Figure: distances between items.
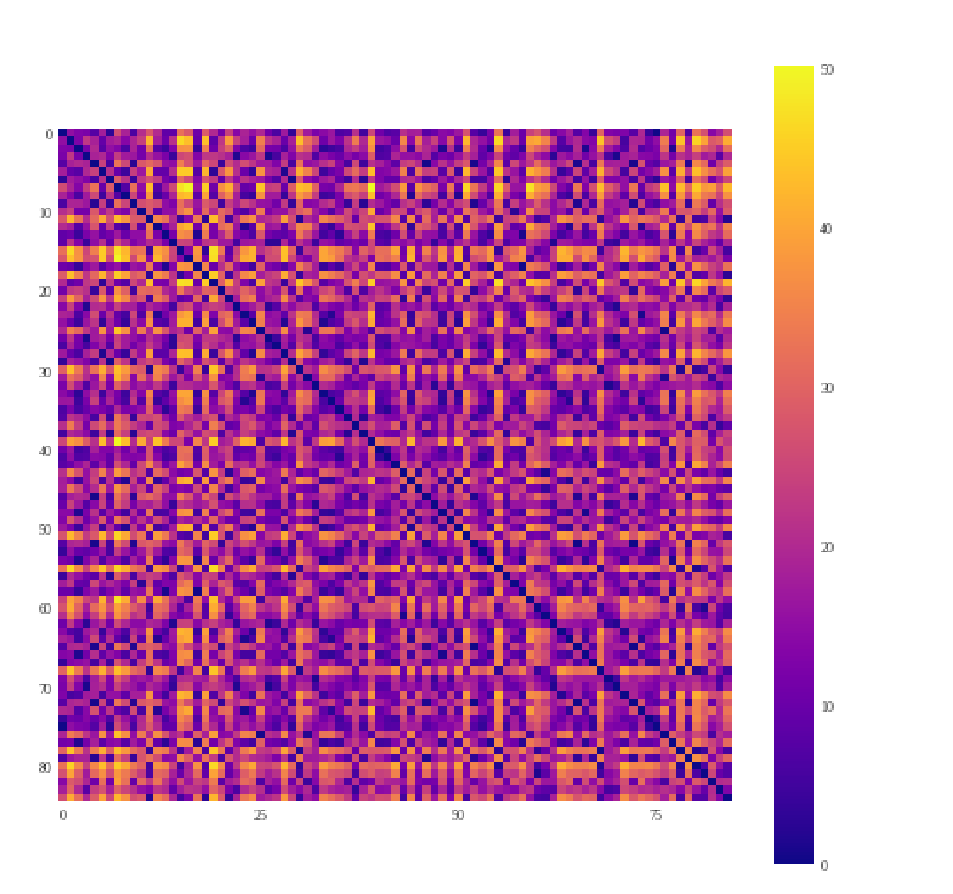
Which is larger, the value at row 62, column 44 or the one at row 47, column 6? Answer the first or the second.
the first
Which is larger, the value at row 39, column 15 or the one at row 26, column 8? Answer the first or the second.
the first
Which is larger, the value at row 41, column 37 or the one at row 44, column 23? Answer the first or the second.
the first
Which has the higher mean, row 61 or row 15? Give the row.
15
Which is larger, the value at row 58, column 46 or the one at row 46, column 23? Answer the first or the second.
the second
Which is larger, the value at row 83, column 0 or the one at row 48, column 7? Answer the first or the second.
the first
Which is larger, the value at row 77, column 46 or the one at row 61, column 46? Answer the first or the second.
the second
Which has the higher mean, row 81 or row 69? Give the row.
81
